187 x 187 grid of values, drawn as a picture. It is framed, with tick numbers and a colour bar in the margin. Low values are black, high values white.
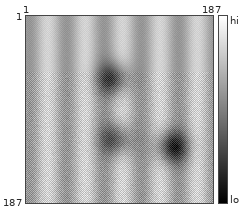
Average level on the scale: 70%. Stripes: upright, repeating 5 times. Seam: horizontal, 30% of the way down, the top part calmer. Dips: three.
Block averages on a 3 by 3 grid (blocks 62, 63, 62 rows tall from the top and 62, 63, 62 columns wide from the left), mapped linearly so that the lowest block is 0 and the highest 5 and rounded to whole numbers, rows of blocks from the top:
4 2 5 | 4 0 4 | 4 2 2
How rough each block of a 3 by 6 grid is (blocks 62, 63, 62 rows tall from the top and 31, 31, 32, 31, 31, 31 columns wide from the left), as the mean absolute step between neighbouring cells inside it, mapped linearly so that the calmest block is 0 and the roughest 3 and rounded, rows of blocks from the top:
000000 / 333333 / 333333
